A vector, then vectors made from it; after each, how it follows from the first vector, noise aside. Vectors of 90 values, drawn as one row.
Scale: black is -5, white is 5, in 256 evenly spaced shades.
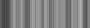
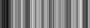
scaled up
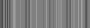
partly zeroed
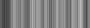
copied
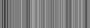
partly zeroed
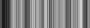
scaled up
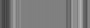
partly zeroed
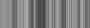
wrapped around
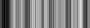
scaled up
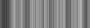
copied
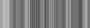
negated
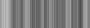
negated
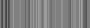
partly zeroed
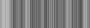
negated
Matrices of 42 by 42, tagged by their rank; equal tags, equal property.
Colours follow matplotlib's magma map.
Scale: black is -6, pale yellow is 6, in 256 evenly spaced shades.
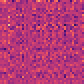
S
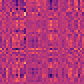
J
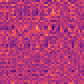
S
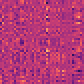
S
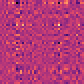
J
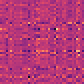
J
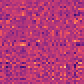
S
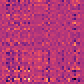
J
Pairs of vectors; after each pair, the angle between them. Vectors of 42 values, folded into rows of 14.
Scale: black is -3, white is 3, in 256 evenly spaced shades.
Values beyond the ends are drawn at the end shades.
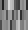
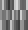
nearly opposite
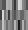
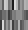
orthogonal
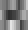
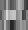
nearly opposite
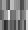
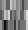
nearly parallel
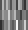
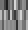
partly opposed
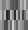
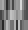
orthogonal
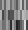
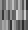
partly aligned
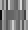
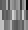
partly opposed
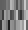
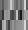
nearly parallel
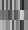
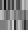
partly opposed
